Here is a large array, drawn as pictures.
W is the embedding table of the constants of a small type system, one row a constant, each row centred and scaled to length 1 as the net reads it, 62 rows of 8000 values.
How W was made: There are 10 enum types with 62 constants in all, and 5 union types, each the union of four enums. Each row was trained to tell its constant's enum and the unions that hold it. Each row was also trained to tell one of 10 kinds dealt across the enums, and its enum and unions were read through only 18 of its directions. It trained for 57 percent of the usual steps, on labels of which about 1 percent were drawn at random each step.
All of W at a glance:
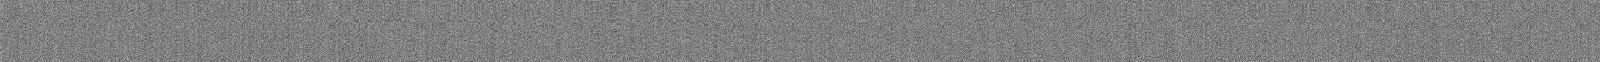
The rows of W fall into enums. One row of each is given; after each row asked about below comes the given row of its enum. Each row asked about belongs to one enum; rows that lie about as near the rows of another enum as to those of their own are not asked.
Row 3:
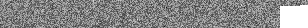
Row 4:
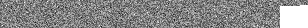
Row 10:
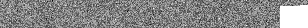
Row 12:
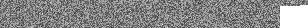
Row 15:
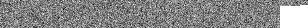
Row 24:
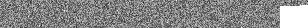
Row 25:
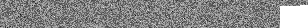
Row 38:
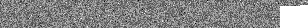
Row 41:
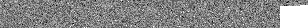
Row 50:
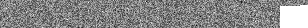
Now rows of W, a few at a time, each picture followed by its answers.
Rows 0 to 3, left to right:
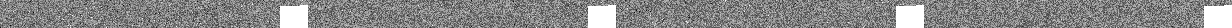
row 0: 10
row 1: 25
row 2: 50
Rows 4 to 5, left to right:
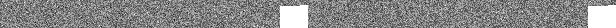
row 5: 4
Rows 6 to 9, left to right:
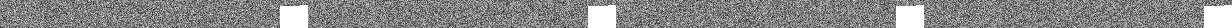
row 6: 4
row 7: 3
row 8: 41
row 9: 3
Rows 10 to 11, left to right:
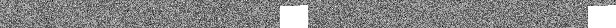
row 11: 10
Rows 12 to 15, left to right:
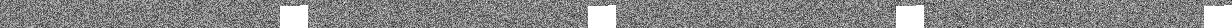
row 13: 4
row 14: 3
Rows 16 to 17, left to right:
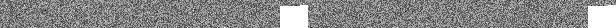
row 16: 12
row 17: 10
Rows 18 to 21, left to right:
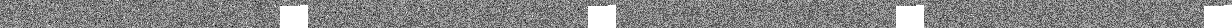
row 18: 25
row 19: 3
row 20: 12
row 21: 12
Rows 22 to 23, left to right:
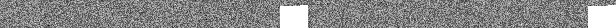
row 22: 4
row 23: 24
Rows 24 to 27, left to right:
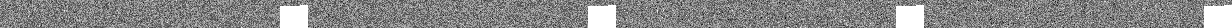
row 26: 25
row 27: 41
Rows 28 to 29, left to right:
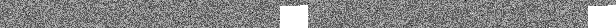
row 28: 25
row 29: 10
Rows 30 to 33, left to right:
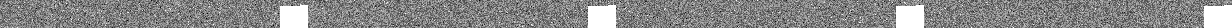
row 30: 15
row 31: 3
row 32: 10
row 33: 38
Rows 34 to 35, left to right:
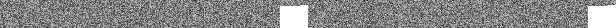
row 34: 4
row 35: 24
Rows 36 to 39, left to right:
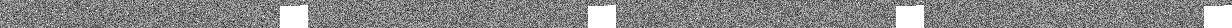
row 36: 50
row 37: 10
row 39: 24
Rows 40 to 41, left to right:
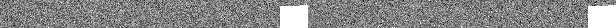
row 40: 3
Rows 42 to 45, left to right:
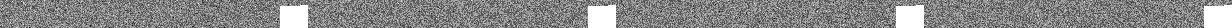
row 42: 25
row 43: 4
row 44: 24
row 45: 50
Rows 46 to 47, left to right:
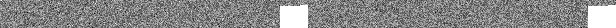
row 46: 41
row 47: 50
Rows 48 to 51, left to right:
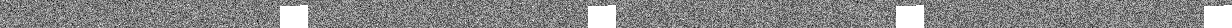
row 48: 15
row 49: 24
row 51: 24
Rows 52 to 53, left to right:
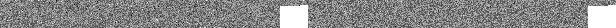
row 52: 50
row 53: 4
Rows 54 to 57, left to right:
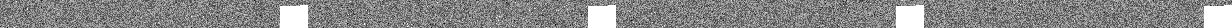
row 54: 25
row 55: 3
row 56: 10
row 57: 25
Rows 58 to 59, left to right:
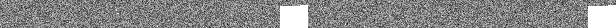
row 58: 50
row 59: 38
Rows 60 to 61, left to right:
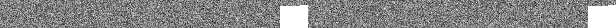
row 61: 41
